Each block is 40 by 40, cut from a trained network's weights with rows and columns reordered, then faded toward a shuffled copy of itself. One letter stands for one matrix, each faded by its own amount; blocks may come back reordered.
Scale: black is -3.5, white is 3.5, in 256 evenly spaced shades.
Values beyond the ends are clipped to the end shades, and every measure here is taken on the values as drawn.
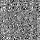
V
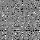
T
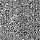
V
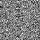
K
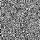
K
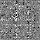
T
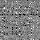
T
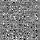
T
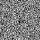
K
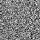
K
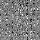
T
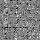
T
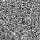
K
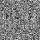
K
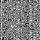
V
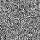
K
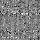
V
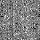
V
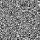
K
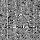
V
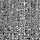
V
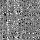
V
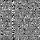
T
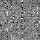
T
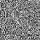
K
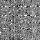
V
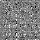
T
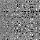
T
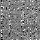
T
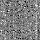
V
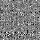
V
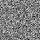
K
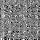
V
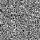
K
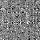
V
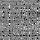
T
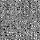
V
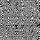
T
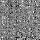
V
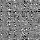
T
